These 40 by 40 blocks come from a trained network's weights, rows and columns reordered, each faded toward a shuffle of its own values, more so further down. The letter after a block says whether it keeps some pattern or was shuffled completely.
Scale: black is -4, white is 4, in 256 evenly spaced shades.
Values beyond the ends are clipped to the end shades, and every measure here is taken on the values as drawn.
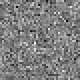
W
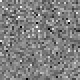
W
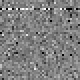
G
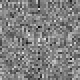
G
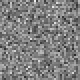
W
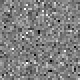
W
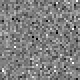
W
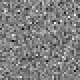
W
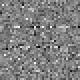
G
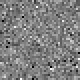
W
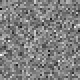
W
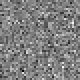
G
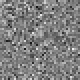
G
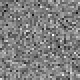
W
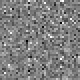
G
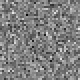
W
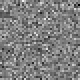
G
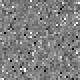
W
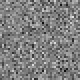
G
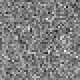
W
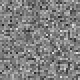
G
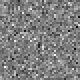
W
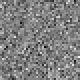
W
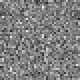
G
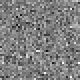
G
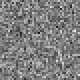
G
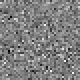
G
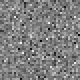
W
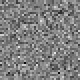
G
